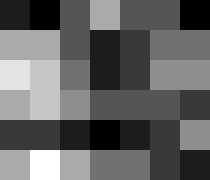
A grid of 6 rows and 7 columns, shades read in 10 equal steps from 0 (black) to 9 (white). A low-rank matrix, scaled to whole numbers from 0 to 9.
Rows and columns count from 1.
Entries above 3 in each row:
1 4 5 3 1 5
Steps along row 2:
same down down up up same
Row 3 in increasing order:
1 2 4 5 5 7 8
